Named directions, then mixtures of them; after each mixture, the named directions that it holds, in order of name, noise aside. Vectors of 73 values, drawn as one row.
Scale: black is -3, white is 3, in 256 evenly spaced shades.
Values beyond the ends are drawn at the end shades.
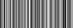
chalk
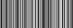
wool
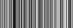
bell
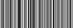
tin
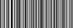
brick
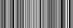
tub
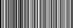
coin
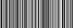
wool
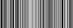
tub, wool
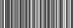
chalk, coin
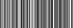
tin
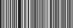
chalk, coin, tin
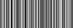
brick, wool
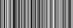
bell, chalk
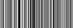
tin, tub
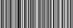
tin, wool
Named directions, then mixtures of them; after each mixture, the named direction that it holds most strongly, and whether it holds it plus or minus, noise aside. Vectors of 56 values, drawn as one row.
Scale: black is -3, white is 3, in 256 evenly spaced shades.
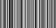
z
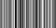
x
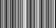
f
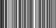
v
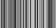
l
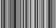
l, plus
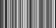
f, plus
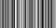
x, minus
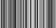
l, plus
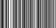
z, minus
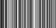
v, plus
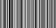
z, plus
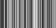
v, plus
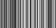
l, plus
